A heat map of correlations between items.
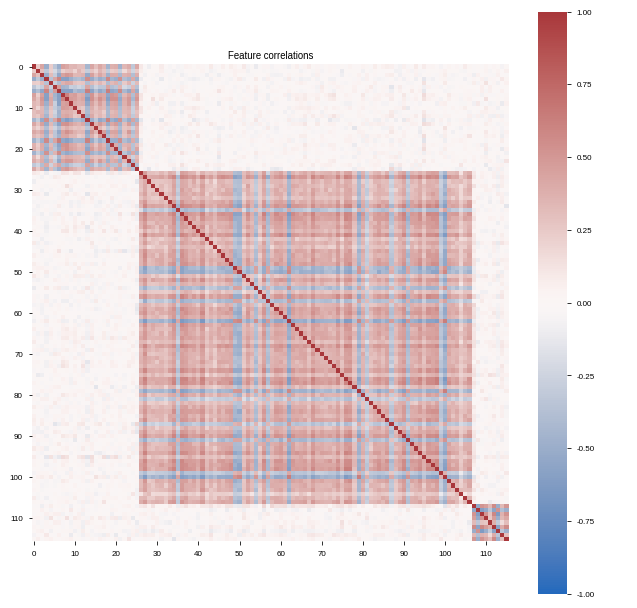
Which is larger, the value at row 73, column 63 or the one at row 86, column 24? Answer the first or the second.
the first
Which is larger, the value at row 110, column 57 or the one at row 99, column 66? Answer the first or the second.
the first
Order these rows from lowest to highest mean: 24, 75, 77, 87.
87, 24, 75, 77
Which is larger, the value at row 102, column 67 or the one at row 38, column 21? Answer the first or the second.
the first
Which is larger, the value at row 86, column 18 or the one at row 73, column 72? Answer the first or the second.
the second
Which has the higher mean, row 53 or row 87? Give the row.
53
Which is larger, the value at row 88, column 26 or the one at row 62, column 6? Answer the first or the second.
the first
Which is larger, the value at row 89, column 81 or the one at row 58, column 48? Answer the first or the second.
the second
